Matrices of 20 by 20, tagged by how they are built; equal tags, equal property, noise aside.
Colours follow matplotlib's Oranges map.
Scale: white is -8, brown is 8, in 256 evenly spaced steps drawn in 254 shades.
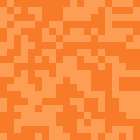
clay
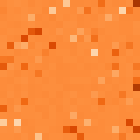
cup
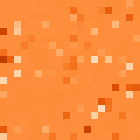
cup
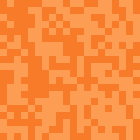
clay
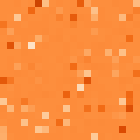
cup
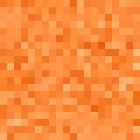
clay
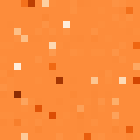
cup
